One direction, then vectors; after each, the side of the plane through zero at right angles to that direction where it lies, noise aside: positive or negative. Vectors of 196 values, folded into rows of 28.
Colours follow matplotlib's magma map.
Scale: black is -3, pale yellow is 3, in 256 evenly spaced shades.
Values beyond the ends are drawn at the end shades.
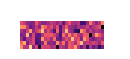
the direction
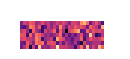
negative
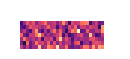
negative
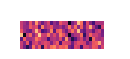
negative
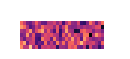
positive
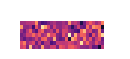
positive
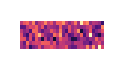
negative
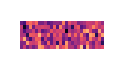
negative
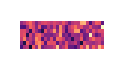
negative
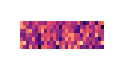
positive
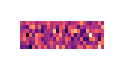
negative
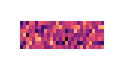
negative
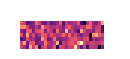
positive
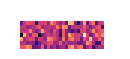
positive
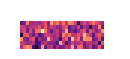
positive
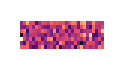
negative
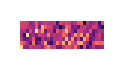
positive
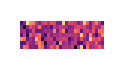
negative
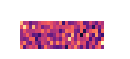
positive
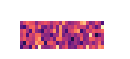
negative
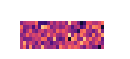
positive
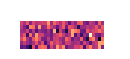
negative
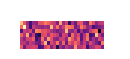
positive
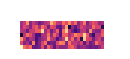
positive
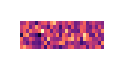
positive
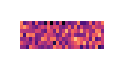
positive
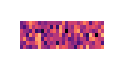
negative
